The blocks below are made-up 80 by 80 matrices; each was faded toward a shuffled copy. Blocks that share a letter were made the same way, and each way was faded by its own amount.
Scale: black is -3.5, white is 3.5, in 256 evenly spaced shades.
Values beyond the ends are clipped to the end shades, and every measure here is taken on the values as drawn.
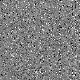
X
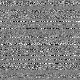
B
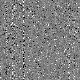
X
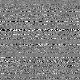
B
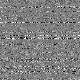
B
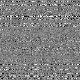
B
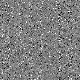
X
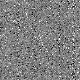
X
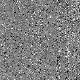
X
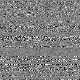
B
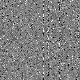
X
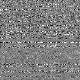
B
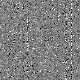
X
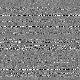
B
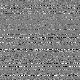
B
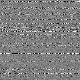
B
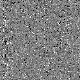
X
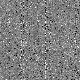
X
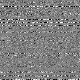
B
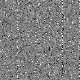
X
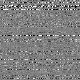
B
